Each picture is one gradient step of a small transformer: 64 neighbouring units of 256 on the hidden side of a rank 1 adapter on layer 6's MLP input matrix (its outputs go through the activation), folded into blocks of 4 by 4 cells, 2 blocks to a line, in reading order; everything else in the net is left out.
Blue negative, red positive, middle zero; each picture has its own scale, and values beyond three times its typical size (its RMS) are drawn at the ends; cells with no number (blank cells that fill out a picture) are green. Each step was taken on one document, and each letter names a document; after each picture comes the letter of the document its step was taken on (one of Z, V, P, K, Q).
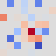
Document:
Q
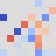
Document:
Q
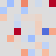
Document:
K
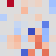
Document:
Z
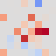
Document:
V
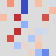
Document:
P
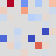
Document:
K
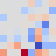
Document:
Z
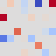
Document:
K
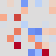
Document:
P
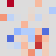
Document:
Z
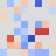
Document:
V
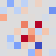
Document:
Q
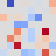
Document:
Z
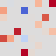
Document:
K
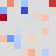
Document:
K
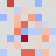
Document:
Z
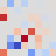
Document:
V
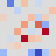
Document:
V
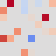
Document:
K
